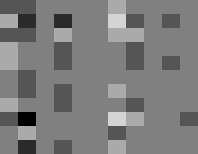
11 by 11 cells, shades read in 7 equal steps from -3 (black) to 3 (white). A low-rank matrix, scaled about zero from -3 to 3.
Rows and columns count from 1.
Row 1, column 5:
0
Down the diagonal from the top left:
-1 -2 0 -1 0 0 1 -1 0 0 0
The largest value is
2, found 2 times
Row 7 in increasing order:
-1 -1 0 0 0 0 0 0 0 0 1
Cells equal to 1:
12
